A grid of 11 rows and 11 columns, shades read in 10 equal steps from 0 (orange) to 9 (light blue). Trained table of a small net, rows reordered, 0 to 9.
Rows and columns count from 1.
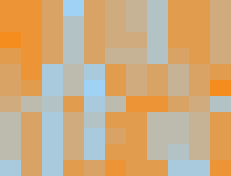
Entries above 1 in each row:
9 9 9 10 10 10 9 11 11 11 9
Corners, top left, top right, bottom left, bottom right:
1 4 8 1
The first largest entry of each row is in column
4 4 4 4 3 5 5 3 3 3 1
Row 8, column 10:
5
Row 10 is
6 3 8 4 8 2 2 6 7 5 2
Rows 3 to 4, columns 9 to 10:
2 2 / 3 2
